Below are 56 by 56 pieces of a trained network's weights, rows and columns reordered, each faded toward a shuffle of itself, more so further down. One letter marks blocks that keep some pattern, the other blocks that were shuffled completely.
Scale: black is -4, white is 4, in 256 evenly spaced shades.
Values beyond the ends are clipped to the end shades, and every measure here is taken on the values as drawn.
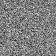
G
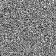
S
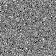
S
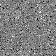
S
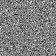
G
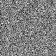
G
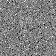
G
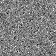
G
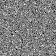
G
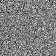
G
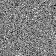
G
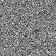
S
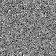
S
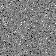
G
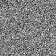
S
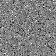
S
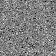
G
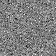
G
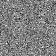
S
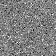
G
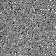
S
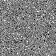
G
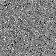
G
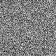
S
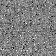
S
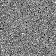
G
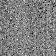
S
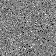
G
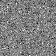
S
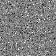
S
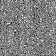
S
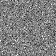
S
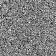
G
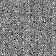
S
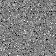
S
